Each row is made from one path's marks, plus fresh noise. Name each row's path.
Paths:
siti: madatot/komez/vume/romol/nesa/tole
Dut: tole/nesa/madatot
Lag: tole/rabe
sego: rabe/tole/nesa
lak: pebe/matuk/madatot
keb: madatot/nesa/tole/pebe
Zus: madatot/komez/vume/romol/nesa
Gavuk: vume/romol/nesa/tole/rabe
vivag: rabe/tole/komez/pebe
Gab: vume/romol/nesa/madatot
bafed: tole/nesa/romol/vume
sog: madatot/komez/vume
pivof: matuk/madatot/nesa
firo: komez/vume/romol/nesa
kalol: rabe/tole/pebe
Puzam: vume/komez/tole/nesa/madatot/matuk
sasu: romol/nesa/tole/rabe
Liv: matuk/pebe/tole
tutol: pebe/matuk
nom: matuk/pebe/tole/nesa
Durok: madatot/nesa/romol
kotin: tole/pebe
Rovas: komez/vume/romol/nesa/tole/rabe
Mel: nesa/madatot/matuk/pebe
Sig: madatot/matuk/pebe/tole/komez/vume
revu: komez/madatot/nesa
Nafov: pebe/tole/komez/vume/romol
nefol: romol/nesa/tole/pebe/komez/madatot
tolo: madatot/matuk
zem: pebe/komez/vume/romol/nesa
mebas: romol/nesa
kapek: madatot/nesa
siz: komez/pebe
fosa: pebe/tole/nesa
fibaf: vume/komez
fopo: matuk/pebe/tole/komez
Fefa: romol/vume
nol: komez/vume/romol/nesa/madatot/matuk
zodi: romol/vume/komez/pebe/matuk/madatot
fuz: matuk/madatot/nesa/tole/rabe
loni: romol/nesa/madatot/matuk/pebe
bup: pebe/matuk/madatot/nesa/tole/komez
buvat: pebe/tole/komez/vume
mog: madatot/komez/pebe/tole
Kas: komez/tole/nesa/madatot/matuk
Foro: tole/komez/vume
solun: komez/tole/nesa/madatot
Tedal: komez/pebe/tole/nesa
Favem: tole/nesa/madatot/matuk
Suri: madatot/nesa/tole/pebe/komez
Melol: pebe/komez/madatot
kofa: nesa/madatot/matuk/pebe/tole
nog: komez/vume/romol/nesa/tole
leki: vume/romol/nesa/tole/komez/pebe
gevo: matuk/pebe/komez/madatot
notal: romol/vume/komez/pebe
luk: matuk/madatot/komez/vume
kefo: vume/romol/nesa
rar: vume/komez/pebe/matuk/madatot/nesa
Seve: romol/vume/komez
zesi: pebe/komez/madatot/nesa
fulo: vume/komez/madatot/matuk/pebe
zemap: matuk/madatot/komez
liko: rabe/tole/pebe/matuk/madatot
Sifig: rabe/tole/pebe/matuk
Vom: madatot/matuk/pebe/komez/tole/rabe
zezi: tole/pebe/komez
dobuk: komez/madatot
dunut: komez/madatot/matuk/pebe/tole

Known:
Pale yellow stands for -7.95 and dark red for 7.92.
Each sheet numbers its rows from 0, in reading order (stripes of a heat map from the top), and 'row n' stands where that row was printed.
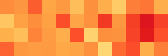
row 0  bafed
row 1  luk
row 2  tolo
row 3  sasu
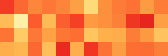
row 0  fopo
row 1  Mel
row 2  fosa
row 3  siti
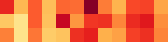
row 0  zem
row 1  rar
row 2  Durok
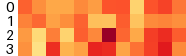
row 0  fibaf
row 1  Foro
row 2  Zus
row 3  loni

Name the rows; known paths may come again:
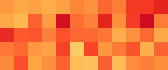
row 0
zemap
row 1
fulo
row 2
Nafov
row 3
Rovas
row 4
Foro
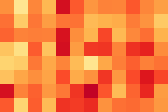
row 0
Suri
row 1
fosa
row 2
buvat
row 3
rar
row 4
Favem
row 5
luk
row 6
notal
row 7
nefol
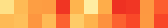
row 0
fuz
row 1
Kas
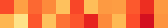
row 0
tutol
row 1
Gab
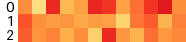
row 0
loni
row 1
sasu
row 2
nog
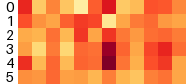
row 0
mebas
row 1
kalol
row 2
siti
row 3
Zus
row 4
zem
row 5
bafed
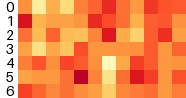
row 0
revu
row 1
siz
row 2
kefo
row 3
solun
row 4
Sifig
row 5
Vom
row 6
fopo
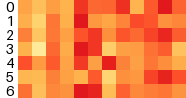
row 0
sog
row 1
bup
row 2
gevo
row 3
keb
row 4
leki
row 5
tolo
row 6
mog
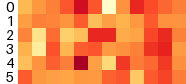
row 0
liko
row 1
Gavuk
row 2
Durok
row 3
Mel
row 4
Sig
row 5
fibaf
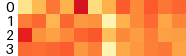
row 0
Puzam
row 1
Lag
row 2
zezi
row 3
Liv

